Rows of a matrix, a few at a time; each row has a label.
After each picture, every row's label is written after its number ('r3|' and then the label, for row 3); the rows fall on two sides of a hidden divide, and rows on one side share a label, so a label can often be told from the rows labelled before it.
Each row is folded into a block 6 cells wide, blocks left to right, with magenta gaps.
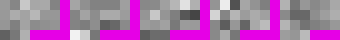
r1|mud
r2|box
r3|mud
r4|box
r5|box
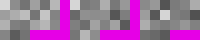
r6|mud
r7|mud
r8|mud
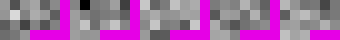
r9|mud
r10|mud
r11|mud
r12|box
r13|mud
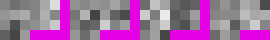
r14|mud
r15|mud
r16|box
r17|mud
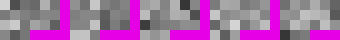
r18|mud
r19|box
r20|box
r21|box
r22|mud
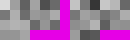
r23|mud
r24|mud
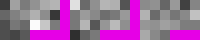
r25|mud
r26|mud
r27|box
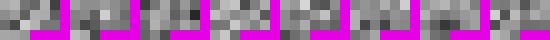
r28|box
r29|box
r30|mud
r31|box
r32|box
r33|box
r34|box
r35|box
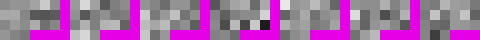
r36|mud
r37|box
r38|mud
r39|box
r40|mud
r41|box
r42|mud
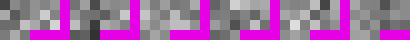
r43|box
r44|mud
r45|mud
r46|mud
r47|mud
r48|box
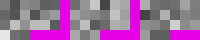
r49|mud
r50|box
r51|mud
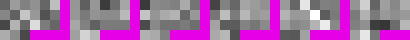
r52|mud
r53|box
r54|box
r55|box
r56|mud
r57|box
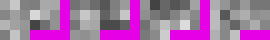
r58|box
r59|box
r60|mud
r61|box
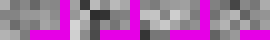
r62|box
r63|mud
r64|mud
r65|mud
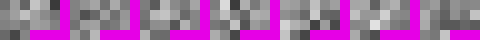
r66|mud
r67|box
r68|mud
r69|box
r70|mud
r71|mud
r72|box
